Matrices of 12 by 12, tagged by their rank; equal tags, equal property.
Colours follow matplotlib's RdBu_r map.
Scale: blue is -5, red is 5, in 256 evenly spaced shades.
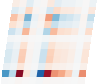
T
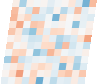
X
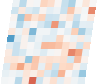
X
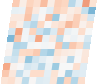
X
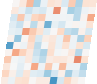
X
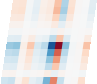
T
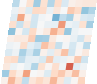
X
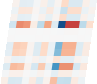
T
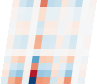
T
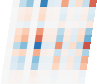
T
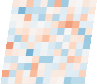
X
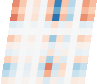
T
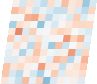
X
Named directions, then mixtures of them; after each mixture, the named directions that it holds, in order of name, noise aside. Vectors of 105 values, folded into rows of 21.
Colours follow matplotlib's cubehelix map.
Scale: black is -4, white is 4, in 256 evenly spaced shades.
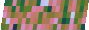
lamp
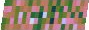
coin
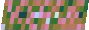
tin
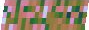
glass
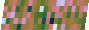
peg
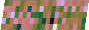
coin, peg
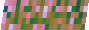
glass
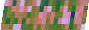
lamp, peg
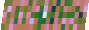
coin, glass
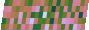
coin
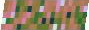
glass, peg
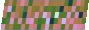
coin, tin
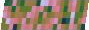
lamp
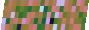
peg, tin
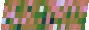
peg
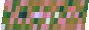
tin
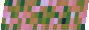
lamp, tin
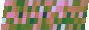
coin, peg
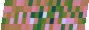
coin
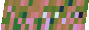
coin, tin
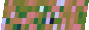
peg, tin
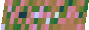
tin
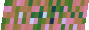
coin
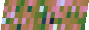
peg
